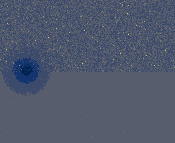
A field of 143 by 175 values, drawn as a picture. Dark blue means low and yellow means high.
The halves do not mirror each other. Overall the values sit about 30% of the way up the scale. The ninth with the lowest average is the middle left. A single dip lies in the middle left. The bottom part is calmer, past a seam about 50% of the way down. There are no regular stripes.
